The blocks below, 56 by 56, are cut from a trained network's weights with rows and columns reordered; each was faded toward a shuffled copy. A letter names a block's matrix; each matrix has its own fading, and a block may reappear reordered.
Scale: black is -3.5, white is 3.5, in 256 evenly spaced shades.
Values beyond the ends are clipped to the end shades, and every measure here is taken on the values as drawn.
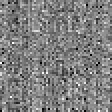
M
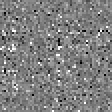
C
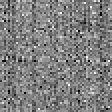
M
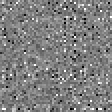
C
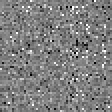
C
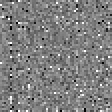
C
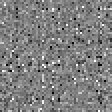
C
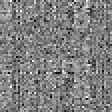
M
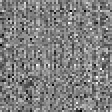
M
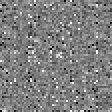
C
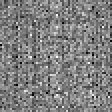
M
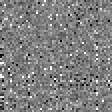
C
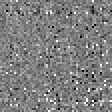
C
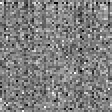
M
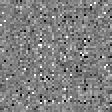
C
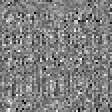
M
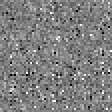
C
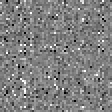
C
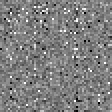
C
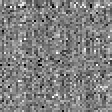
M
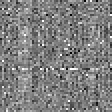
M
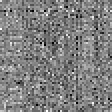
M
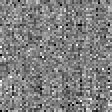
M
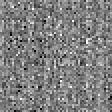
M
